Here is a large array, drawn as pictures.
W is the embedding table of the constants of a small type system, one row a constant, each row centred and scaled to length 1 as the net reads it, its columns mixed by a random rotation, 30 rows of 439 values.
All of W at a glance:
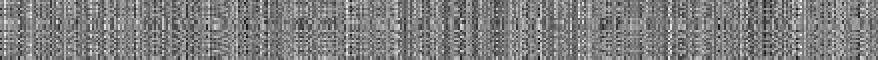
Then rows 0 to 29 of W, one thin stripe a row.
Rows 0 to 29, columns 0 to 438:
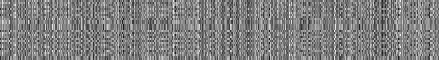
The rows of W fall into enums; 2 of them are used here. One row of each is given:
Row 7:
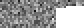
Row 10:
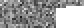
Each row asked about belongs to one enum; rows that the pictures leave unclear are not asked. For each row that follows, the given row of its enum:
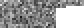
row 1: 10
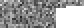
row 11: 10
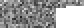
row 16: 10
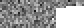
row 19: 7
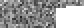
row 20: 10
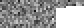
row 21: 7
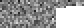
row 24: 7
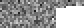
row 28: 7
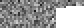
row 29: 7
